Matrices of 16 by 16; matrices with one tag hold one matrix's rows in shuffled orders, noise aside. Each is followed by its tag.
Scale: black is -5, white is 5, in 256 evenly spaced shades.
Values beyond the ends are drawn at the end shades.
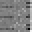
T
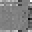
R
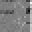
T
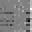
T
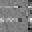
R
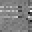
R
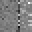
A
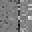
A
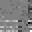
R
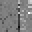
A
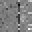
A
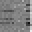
T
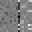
A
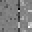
A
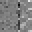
A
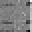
T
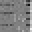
T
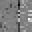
A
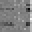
T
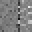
A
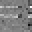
R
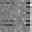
T
